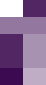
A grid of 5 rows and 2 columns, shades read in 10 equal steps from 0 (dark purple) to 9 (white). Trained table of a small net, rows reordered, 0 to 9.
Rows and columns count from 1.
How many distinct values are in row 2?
1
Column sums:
15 21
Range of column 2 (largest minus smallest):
5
